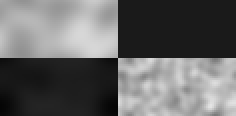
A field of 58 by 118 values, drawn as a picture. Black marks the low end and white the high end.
It is made of 2 by 2 panels. Panel 1,1: high, smooth. Panel 1,2: very low, flat. Panel 2,1: very low, smooth, faint in contrast. Panel 2,2: high, blotchy.
